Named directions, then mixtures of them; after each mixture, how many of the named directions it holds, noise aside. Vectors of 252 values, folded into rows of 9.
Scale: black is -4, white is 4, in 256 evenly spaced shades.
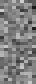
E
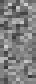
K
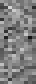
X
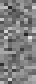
one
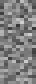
three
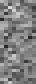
two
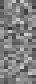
three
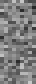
one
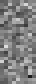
one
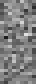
three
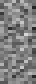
three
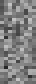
two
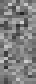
one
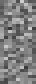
three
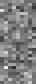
two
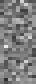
two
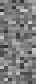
one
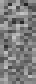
one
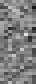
two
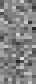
one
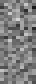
three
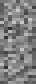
two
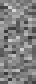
one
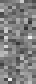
two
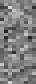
one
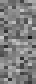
two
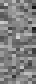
two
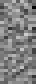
three
